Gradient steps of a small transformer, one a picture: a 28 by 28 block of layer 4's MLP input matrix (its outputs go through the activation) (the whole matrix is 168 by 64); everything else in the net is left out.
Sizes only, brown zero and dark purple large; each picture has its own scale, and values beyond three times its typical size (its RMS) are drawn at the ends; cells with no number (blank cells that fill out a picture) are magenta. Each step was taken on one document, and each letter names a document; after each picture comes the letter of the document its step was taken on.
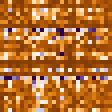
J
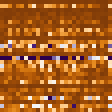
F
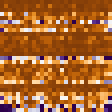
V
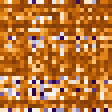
J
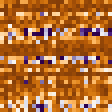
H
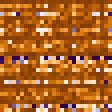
F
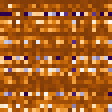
V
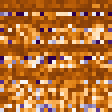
H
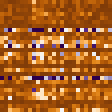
J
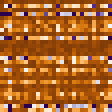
V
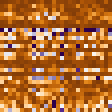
J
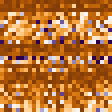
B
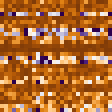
B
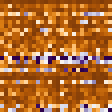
B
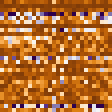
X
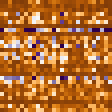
X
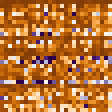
F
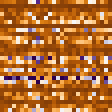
X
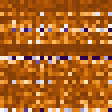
B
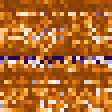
H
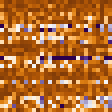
B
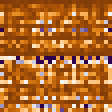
F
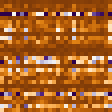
V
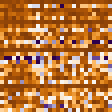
F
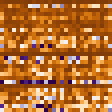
F
